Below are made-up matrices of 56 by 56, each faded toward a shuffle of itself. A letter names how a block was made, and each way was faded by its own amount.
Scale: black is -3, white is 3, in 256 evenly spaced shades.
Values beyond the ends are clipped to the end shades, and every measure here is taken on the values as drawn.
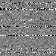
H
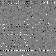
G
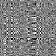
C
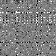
G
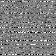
H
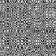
C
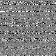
H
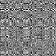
C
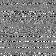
H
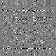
G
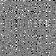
G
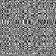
C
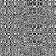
C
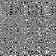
G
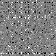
G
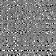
G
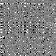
G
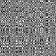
C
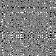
G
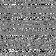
H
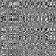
C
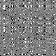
G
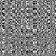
C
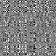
C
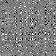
G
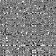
G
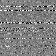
H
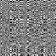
C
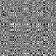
C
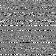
H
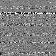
H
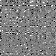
G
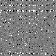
G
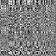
C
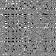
G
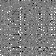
G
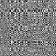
C
